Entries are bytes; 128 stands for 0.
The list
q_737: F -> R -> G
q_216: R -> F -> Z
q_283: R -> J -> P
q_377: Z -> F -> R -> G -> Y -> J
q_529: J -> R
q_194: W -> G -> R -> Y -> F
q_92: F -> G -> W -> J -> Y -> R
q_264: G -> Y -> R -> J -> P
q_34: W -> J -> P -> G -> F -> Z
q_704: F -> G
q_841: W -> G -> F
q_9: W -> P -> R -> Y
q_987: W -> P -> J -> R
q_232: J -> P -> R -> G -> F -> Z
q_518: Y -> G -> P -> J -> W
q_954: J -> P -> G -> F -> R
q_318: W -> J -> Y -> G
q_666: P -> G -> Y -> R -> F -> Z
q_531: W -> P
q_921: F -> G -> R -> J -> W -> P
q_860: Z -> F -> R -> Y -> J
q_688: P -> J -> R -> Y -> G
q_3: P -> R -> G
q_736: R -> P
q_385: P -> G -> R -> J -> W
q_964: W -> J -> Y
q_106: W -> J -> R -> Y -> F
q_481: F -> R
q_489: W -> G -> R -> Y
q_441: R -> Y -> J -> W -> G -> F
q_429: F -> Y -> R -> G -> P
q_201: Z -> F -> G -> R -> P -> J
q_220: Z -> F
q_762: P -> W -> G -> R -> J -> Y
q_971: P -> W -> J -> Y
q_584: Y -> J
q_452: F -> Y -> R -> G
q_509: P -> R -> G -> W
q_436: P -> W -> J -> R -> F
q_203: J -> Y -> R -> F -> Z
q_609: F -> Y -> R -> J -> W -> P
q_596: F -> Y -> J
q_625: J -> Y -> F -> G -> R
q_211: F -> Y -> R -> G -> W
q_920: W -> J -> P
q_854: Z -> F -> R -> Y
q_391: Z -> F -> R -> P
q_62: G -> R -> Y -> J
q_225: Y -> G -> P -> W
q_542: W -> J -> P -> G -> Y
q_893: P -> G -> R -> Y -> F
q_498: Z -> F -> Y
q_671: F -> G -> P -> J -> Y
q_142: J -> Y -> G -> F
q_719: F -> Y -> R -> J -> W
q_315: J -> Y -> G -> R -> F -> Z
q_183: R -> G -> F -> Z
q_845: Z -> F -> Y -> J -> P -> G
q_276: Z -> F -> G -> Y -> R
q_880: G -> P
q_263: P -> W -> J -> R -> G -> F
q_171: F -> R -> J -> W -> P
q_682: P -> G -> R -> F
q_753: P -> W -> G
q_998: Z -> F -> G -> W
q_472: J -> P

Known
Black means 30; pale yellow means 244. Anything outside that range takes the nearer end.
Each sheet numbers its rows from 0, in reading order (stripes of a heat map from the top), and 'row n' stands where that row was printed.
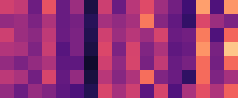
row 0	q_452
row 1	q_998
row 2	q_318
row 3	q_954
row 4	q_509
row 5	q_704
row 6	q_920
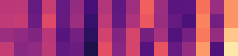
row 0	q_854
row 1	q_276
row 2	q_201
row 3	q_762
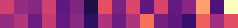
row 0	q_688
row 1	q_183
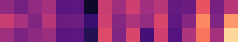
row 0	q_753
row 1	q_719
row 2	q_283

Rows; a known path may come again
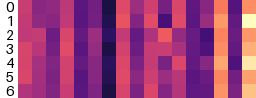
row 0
q_542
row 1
q_264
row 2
q_276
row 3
q_893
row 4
q_62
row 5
q_671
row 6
q_954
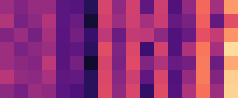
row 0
q_171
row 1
q_225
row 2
q_391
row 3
q_283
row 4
q_3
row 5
q_609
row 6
q_987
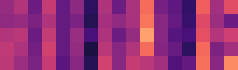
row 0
q_183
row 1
q_998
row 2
q_498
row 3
q_704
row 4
q_845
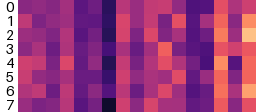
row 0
q_34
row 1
q_971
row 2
q_201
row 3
q_216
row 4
q_194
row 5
q_964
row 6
q_203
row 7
q_880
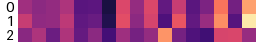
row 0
q_921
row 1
q_762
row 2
q_220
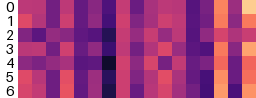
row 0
q_860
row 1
q_596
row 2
q_531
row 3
q_315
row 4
q_509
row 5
q_142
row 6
q_452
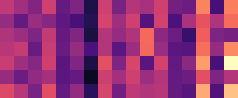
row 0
q_489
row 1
q_920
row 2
q_841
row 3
q_854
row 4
q_688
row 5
q_753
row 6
q_625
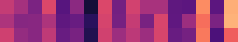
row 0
q_429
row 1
q_9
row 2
q_318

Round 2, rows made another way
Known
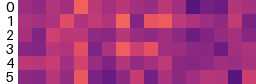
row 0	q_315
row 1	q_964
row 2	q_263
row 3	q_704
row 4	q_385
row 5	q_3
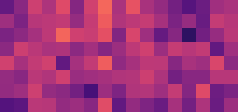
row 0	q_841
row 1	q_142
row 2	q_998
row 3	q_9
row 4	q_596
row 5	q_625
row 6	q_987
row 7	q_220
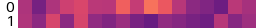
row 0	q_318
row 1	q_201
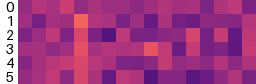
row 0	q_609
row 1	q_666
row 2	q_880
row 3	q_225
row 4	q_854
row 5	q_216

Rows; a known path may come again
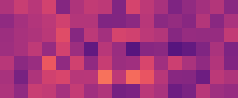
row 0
q_719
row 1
q_854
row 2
q_452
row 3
q_216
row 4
q_971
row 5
q_318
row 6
q_860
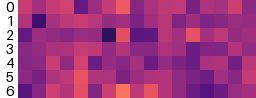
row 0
q_596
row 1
q_845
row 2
q_472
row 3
q_203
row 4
q_682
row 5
q_276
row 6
q_841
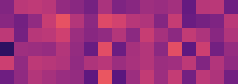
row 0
q_171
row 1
q_753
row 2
q_688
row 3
q_531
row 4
q_671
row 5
q_920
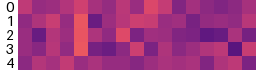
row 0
q_518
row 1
q_737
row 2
q_34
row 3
q_3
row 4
q_609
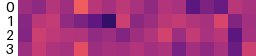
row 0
q_315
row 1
q_529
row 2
q_9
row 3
q_509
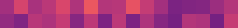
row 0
q_211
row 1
q_893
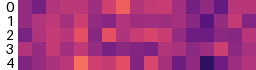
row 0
q_142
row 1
q_921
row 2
q_194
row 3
q_264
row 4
q_998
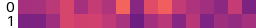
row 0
q_964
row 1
q_498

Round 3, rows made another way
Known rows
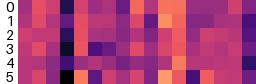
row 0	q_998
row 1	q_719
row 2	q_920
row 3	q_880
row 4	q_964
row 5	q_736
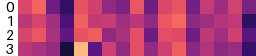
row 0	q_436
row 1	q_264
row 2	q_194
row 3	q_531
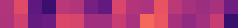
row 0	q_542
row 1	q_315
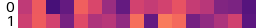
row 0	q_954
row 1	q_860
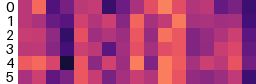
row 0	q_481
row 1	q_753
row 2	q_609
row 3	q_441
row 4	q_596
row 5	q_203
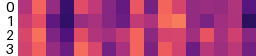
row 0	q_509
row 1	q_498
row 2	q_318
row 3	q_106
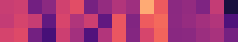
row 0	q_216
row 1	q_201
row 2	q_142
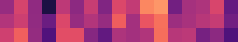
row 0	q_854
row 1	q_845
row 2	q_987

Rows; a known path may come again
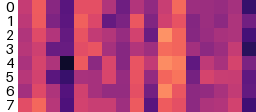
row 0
q_762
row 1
q_263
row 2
q_719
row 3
q_666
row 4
q_391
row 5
q_3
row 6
q_211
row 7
q_62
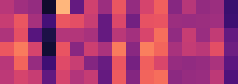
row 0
q_531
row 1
q_385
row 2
q_9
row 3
q_596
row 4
q_509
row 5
q_201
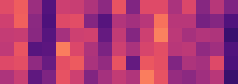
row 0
q_92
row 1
q_987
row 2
q_671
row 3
q_34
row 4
q_893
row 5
q_203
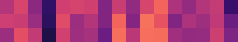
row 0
q_518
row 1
q_171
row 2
q_998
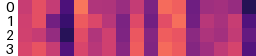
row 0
q_283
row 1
q_682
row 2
q_921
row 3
q_377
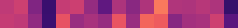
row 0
q_971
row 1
q_609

